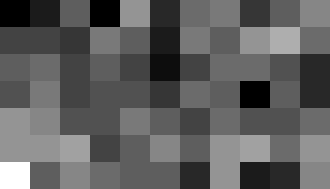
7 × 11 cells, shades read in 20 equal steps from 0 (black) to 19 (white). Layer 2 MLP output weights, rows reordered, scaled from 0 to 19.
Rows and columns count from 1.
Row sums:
61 80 63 61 82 105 87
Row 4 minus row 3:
-1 1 0 -1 1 3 3 -1 -8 1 0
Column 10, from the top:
7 13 6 7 6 8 3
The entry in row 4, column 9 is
0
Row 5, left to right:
11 10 6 6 9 7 5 8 6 6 8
